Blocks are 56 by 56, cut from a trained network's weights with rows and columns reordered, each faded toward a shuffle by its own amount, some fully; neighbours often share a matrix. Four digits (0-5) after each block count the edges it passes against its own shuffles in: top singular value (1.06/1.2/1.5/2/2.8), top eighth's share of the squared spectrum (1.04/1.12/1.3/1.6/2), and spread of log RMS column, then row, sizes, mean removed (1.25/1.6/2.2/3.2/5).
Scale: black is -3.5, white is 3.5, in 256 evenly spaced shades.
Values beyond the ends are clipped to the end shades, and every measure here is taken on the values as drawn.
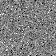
0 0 0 0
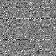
4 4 1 2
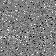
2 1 0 1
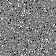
0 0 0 0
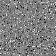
2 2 0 1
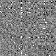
3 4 1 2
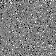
1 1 0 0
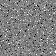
0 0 0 0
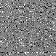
3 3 0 2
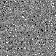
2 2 0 1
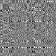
4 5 2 3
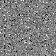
2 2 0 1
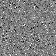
2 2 1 0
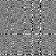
4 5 2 3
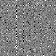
3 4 2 1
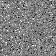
0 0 0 0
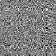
3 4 2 2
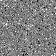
0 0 0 0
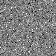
0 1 0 0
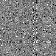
3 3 2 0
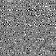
3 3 0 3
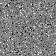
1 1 0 1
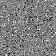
2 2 0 1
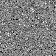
1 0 0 0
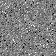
1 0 0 0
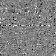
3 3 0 1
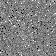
0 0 0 0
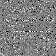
3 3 0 2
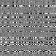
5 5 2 4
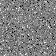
0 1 0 0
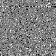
3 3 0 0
